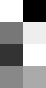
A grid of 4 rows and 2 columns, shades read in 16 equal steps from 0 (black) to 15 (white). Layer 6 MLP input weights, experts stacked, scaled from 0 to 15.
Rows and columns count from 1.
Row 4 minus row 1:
-7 10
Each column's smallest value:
3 0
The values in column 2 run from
0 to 15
